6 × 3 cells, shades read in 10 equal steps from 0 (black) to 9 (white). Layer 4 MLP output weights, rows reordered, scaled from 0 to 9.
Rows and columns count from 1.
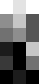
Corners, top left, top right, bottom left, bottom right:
9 9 0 0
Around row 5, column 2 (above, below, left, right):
0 1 2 4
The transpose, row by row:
9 5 4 1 2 0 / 8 7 5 0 0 1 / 9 3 3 7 4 0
